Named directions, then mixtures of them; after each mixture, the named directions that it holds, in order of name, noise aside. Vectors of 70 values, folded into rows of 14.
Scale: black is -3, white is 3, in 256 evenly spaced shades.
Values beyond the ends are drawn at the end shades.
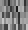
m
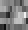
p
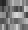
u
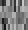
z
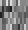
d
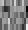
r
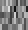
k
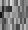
d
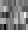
m, p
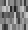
k, m, z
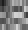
u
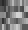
u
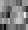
p, r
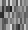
d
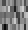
k, m, z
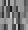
d, m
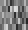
k, m, u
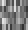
d, r, z
